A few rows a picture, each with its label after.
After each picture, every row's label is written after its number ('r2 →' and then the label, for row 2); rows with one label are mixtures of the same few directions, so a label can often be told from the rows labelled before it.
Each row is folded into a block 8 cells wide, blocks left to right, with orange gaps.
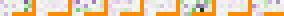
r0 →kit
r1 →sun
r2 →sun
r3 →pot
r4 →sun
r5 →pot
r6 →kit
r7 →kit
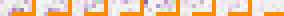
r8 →pot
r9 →pot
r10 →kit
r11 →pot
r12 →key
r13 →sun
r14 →kit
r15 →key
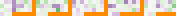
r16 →kit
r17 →pot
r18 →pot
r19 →kit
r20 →kit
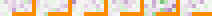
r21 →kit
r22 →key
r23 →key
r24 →pot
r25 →key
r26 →sun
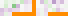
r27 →sun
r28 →pot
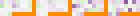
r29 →kit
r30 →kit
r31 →kit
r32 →pot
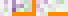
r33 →kit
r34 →pot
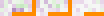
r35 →pot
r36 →pot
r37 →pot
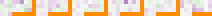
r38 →key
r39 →kit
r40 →pot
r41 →pot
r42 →sun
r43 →pot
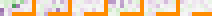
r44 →sun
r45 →pot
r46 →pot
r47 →sun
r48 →sun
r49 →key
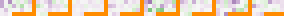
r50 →pot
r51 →kit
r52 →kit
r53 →kit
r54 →sun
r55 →sun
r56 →key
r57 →kit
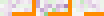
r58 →sun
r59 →key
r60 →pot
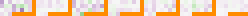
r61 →pot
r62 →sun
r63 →key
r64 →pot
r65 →key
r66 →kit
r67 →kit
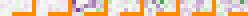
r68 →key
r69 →pot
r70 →key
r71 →key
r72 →pot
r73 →key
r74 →kit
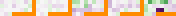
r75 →kit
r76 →pot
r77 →sun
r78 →key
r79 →pot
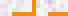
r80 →pot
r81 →kit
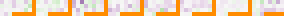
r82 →kit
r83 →key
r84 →pot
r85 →key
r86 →key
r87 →key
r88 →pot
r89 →pot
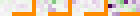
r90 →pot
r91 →pot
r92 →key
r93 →kit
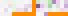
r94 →kit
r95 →kit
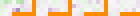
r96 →pot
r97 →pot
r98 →kit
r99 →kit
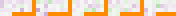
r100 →pot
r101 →sun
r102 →pot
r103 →key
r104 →sun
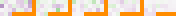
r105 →kit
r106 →pot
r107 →key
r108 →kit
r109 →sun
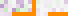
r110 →kit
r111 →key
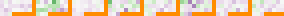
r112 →key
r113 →key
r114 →key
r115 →key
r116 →pot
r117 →sun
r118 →pot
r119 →pot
